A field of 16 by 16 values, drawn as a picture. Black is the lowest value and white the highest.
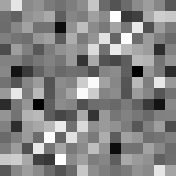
The grain is fine, like static. No overall slope runs across the table. It looks the same turned upside down. On average the colour sits 50% of the way up the scale. There is no seam.
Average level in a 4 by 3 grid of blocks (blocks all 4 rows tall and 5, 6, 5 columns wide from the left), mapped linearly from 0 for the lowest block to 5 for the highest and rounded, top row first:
555 / 053 / 350 / 555
